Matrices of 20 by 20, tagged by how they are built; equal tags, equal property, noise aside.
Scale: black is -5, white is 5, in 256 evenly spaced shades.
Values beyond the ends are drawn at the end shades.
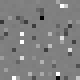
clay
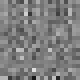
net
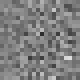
net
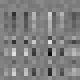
net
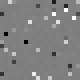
clay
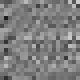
net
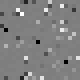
clay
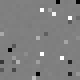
clay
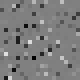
clay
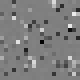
clay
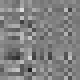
net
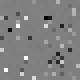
clay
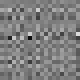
net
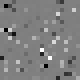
clay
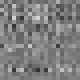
net
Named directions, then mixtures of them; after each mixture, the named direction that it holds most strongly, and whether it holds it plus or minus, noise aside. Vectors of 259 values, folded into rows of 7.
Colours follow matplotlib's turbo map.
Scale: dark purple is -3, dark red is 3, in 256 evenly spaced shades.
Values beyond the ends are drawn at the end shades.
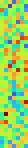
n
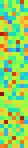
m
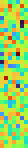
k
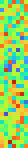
n, minus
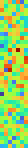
m, minus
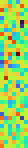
k, plus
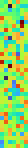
k, minus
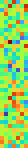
n, minus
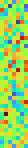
n, plus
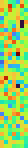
k, plus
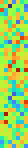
n, plus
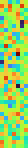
k, plus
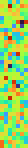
k, plus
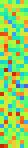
m, plus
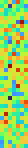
n, plus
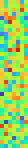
m, minus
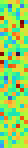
k, minus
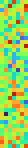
n, minus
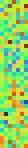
n, minus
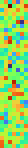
n, minus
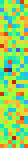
m, plus
